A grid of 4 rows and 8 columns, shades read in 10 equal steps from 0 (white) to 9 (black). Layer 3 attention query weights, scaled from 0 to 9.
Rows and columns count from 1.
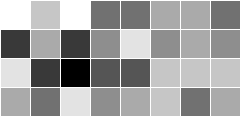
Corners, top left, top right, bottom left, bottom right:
0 5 3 3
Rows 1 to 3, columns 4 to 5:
5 5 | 4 1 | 6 6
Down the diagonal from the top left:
0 3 9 4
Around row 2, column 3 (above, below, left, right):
0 9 3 4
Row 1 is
0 2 0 5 5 3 3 5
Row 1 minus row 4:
-3 -3 -1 1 2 1 -2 2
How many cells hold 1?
3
